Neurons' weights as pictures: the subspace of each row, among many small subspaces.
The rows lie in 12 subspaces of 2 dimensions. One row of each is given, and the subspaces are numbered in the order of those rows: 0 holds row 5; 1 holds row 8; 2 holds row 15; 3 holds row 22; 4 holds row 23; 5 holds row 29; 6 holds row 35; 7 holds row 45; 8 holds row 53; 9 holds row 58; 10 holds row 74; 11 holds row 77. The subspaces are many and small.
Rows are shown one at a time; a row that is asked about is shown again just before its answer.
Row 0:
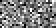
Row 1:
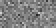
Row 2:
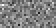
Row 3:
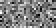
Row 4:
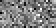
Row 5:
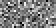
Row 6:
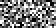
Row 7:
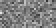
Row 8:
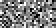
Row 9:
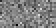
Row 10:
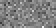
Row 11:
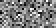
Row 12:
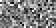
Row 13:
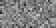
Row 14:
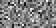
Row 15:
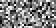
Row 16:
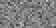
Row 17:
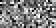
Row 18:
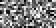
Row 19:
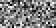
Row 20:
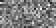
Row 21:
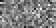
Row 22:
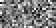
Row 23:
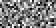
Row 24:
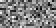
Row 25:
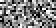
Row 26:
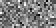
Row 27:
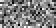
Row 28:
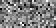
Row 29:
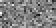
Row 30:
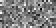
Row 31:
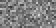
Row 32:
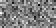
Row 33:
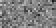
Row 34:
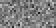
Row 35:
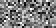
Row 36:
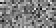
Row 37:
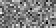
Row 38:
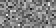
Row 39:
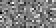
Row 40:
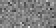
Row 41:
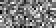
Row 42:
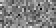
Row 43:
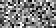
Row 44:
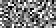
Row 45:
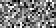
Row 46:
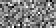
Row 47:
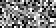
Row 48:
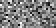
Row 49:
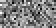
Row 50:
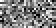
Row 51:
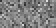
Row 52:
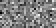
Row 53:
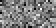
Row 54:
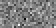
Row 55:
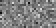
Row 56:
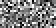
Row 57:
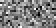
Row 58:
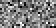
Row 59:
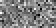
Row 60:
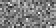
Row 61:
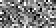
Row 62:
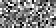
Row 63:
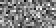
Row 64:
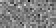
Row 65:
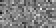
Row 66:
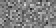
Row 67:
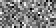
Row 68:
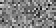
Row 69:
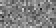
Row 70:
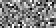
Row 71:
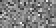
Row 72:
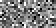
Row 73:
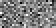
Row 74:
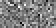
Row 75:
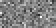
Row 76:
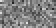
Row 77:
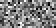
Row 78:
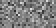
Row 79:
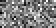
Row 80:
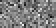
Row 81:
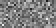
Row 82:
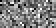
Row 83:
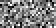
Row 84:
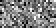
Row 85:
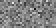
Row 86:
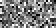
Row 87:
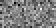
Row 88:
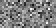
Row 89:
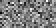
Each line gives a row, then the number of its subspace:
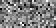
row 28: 10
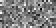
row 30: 8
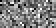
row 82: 10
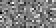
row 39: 2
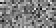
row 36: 3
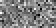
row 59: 9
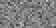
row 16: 11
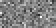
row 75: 5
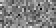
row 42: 8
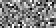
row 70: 4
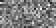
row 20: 3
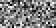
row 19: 9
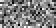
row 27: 7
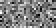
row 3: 2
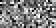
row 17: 10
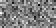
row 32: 4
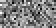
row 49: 4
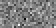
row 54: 2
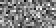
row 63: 11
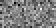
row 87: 8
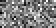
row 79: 4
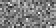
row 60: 9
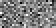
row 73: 5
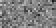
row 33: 5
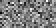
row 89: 1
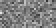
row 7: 1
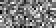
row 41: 2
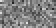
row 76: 7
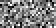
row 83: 7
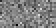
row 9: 3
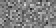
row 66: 6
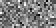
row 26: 9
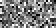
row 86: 8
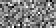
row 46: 7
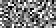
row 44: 2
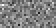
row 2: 4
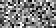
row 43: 11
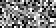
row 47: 4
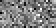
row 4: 9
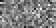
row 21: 3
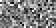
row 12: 10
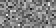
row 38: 6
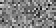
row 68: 10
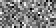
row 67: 7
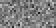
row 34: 7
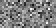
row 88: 6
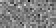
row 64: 10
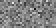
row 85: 6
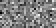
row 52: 1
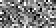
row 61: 9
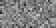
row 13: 8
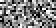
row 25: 11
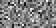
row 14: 2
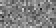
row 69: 8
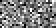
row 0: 5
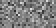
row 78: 2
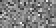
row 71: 0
